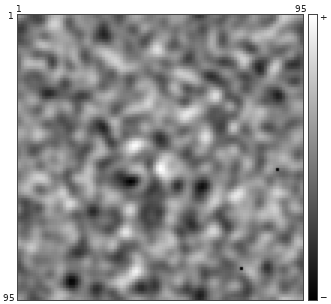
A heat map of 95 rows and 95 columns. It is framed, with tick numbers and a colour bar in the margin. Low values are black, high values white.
Mirror symmetry: none. Slope: none. Grain: blotchy. Lone odd cells: 2, each lower than its neighbours. Histogram: bell-shaped. Seam: none.
